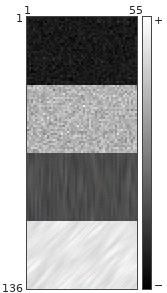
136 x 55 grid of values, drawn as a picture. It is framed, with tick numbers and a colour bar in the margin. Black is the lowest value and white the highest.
It is made of 4 by 1 panels. Panel 1,1: very low, fine-grained, faint in contrast. Panel 2,1: high, fine-grained. Panel 3,1: low, streaked downward, faint in contrast. Panel 4,1: very high, slanting up to the right, faint in contrast.
